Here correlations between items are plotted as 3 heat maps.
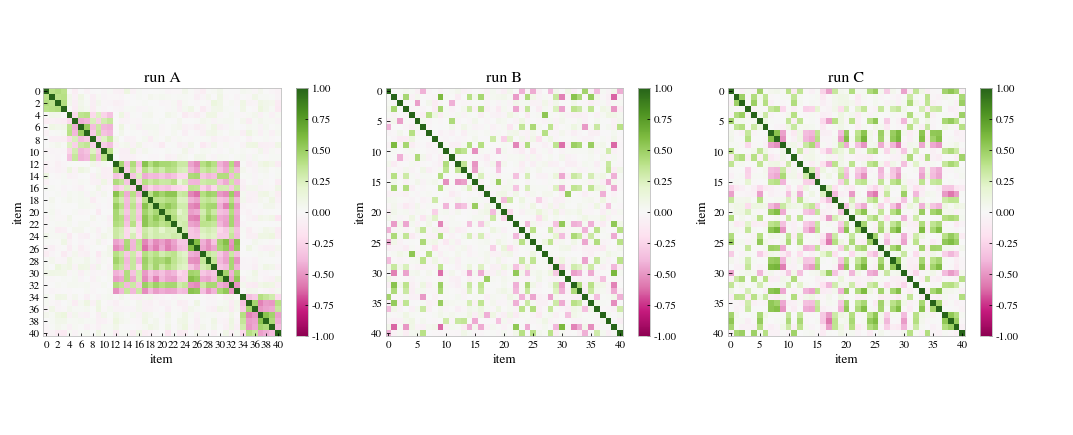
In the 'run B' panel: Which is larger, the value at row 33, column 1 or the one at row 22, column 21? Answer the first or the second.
the first
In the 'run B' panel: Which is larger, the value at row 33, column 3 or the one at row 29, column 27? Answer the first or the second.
the first
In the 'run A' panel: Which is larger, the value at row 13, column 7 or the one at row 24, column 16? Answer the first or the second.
the first
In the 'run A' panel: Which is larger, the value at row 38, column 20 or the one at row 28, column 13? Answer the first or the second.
the second
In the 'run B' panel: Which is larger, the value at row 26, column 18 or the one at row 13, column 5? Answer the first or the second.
the second
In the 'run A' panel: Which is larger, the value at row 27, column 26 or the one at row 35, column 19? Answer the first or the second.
the second
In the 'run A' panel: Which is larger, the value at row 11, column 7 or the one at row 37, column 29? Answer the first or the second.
the second
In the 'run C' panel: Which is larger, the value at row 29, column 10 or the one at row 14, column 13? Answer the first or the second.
the second
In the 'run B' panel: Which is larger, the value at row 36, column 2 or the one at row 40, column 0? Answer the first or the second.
the first
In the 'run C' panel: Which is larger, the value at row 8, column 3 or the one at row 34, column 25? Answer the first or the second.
the first
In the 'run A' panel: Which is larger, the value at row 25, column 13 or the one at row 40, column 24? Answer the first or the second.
the second
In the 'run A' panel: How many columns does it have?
41
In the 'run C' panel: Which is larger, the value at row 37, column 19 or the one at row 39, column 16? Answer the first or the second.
the first
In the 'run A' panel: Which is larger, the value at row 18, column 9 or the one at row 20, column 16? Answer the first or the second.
the first
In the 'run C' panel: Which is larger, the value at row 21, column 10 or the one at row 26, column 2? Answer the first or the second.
the first
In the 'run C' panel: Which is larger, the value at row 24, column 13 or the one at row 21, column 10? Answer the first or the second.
the second
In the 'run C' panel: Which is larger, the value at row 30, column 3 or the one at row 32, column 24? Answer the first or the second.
the second
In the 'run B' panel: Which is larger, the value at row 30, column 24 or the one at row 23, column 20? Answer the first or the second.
the second
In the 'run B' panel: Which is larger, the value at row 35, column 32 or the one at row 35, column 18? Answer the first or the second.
the first
